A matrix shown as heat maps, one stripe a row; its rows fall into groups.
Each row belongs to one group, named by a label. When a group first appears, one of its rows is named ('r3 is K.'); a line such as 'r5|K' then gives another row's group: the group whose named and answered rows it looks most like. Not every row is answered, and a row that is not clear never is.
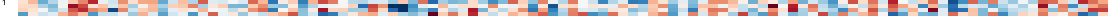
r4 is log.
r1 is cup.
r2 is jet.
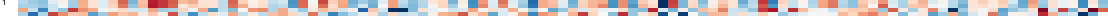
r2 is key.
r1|key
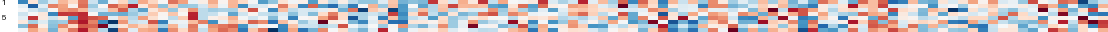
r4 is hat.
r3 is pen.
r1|key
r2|log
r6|cup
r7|jet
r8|jet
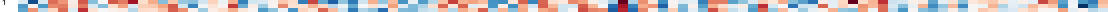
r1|log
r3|key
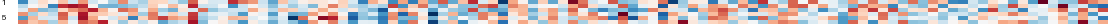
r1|pen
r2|hat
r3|cup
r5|key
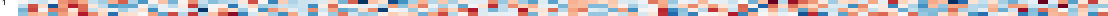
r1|pen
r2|hat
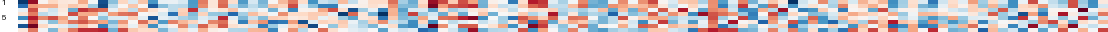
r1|log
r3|key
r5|log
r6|jet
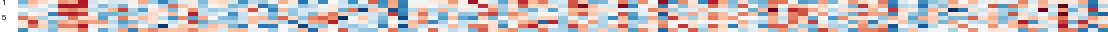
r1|log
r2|hat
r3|pen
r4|hat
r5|cup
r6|hat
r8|key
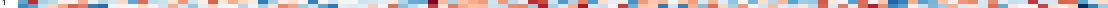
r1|key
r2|log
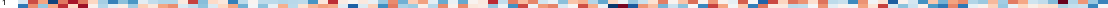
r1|hat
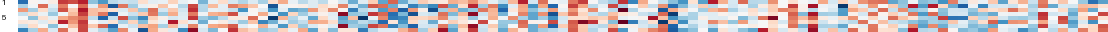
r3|hat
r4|jet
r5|pen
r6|hat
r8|pen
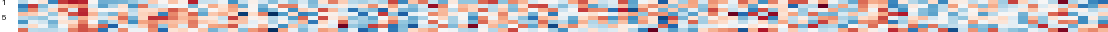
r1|hat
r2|log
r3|key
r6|key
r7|jet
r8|cup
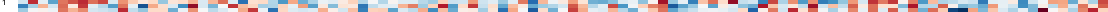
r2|pen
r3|pen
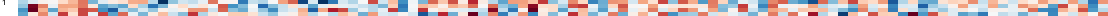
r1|log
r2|hat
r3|hat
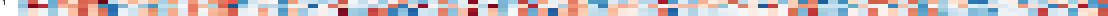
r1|jet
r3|jet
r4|jet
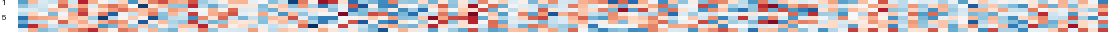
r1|key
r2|pen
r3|key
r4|jet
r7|key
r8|cup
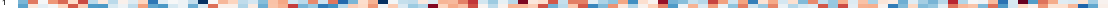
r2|log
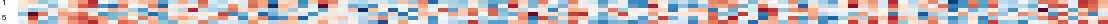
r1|cup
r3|pen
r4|hat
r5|jet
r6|cup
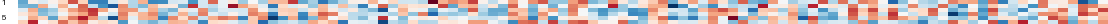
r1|log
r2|pen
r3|cup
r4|cup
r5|jet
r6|hat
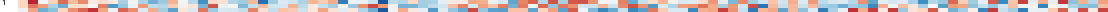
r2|jet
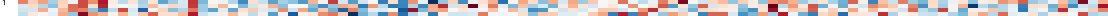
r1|hat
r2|jet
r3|pen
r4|key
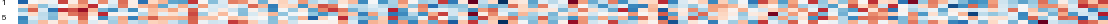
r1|pen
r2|cup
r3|hat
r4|jet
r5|key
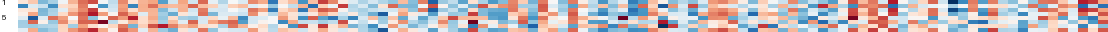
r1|cup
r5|log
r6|jet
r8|cup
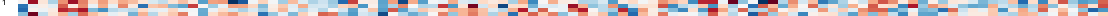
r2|pen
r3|log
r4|key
